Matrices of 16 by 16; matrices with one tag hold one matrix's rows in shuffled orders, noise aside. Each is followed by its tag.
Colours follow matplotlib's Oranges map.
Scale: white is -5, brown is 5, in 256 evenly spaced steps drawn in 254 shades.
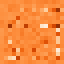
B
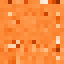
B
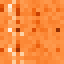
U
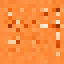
B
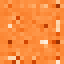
B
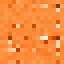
B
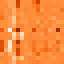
U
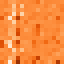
U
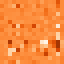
B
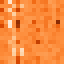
U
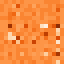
B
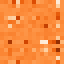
B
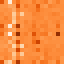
U
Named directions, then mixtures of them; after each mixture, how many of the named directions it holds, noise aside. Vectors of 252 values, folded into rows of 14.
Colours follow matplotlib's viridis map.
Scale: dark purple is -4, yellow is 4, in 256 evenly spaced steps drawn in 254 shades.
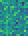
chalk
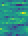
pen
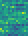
two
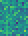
one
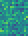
two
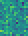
one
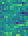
two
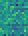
two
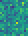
one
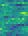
one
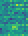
two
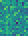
one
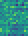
two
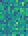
one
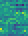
two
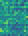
two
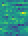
one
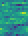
one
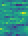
one
